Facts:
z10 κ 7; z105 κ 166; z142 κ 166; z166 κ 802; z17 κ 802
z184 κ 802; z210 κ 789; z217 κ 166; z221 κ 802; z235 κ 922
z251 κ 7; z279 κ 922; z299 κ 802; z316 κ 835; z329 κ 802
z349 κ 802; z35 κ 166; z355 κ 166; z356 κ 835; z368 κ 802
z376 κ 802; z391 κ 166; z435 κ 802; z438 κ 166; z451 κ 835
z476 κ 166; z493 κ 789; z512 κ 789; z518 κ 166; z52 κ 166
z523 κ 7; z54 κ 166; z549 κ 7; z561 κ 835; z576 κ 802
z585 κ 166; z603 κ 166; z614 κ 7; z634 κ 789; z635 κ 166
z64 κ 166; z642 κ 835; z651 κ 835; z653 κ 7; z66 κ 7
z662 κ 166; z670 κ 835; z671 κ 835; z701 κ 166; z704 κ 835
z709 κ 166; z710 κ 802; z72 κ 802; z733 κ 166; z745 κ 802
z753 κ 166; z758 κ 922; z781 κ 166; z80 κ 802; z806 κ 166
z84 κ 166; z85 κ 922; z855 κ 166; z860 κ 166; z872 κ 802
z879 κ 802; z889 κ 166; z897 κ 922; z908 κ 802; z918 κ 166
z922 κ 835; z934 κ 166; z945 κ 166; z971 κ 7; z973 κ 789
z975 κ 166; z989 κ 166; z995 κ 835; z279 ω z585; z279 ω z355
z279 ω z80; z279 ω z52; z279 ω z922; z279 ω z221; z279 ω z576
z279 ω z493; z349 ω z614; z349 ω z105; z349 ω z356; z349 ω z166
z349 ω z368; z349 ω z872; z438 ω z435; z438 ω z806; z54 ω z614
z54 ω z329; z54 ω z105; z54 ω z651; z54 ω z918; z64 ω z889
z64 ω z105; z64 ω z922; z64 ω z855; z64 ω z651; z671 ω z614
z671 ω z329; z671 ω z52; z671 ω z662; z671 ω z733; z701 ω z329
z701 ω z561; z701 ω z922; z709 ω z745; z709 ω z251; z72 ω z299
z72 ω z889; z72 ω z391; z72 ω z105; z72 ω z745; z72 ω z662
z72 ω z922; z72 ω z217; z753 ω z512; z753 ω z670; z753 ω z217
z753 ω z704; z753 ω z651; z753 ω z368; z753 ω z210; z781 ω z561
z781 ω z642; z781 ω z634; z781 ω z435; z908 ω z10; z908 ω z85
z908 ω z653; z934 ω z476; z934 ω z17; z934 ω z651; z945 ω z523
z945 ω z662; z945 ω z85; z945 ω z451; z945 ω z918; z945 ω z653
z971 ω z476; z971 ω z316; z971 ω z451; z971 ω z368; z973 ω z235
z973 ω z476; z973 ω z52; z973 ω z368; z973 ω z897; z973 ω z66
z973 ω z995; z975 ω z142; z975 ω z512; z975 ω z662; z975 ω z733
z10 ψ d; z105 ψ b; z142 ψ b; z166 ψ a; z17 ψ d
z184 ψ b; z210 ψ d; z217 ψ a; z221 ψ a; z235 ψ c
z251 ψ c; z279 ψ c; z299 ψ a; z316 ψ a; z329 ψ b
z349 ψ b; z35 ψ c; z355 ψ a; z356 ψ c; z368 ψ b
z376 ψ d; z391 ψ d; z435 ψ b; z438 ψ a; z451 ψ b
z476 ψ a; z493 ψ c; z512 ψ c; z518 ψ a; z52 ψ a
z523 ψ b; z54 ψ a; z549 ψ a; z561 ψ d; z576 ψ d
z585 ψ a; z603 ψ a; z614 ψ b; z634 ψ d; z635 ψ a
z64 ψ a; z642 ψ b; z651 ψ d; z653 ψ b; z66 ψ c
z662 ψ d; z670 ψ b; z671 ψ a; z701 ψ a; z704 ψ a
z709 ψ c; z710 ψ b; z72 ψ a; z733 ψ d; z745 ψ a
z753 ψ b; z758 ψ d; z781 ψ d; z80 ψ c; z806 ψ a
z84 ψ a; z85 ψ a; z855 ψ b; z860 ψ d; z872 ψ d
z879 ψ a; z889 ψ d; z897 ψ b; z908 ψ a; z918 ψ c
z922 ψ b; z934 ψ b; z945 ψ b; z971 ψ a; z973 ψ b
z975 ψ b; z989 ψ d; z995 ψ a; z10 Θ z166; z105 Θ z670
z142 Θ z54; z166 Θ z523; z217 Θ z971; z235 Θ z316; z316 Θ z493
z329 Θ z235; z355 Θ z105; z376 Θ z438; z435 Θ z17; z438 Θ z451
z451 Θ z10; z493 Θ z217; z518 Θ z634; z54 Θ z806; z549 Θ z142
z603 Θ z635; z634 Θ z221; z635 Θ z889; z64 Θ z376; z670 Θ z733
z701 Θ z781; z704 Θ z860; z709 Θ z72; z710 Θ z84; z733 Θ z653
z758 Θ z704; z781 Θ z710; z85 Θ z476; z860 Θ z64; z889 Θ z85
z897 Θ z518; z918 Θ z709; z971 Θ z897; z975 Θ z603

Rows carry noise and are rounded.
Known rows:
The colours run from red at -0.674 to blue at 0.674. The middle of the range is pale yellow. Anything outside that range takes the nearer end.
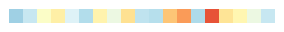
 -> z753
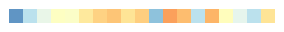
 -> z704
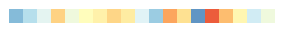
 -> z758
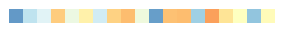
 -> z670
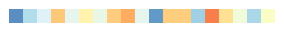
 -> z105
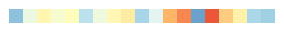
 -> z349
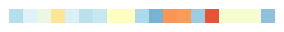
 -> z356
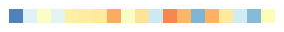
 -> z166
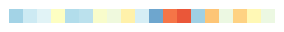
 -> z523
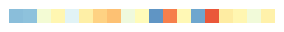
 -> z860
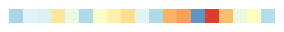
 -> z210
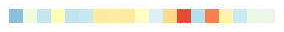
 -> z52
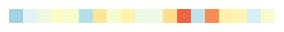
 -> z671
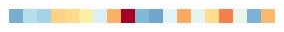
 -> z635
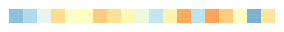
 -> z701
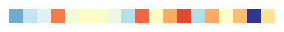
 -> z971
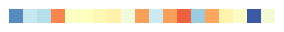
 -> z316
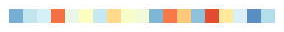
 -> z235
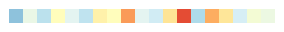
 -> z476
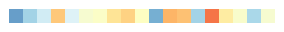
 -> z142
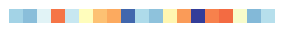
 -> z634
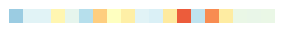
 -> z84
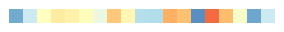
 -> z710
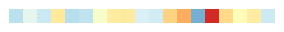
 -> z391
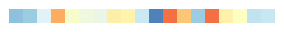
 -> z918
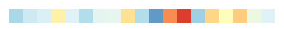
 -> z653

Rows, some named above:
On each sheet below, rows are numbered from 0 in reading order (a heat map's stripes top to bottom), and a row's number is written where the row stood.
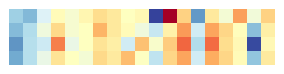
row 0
z10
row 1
z701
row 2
z518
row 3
z54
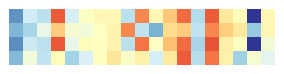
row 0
z217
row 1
z975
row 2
z217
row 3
z585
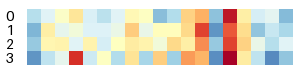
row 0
z279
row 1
z221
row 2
z745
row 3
z493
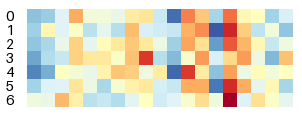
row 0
z918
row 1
z576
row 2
z758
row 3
z603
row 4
z451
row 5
z210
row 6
z251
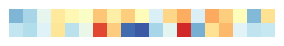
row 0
z54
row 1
z806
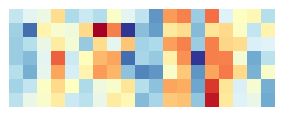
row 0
z66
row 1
z438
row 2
z945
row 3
z634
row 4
z781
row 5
z512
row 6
z279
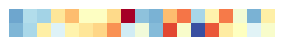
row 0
z85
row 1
z376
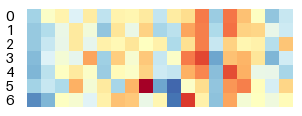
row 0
z72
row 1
z945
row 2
z549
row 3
z908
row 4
z973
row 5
z889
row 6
z451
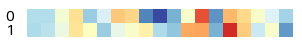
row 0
z642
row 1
z512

